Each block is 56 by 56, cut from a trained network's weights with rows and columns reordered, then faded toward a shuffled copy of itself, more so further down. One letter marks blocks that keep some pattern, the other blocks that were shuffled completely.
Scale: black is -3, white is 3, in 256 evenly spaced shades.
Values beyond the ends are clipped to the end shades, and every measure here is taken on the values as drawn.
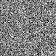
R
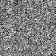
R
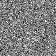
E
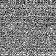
R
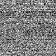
R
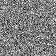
E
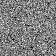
E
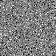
E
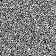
E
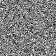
E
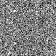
R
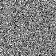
E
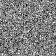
E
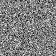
E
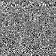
R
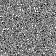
E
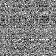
R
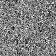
R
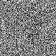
R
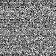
R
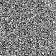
R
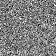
E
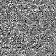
R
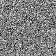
E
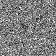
E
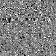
R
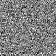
R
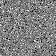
E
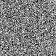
R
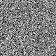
E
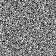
E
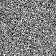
E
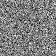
E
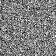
R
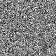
R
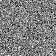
E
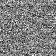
R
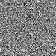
R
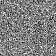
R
